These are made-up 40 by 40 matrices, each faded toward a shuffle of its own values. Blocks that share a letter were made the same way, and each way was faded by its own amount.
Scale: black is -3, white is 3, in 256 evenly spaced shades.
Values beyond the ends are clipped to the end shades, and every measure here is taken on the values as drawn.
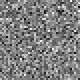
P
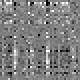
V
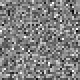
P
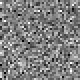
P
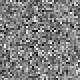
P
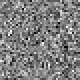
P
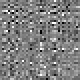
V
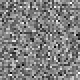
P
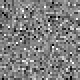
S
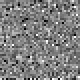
S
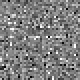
S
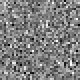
P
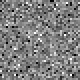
S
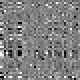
V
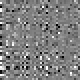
V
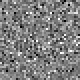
S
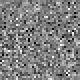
S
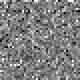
S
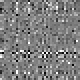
V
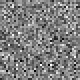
P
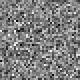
P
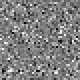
S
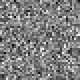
P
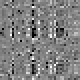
V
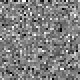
S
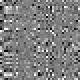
V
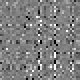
V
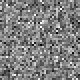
P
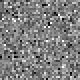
S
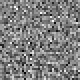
P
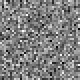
P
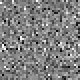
S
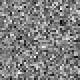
P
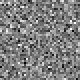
P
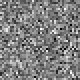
P
